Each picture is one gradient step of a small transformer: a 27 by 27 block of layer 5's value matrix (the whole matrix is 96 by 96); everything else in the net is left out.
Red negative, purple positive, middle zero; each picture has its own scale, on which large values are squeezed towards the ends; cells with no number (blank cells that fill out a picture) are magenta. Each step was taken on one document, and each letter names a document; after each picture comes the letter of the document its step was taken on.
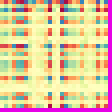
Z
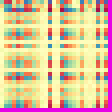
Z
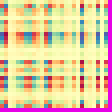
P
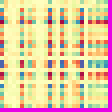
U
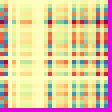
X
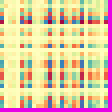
U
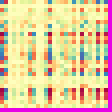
U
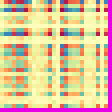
Z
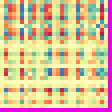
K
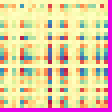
K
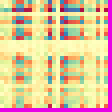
Z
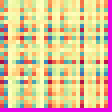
P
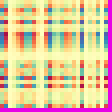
P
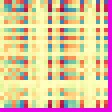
Z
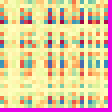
U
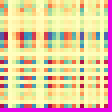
P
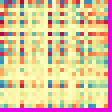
U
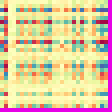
X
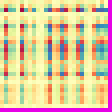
K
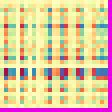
K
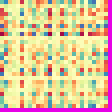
U
